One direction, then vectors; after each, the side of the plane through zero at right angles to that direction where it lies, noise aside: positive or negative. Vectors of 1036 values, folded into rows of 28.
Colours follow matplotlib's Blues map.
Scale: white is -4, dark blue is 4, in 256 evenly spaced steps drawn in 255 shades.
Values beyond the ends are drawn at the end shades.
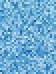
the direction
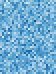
positive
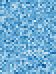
negative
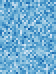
negative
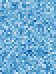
positive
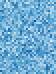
positive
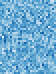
positive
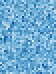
positive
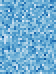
negative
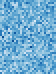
negative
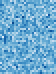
positive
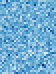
negative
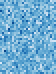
positive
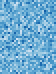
negative
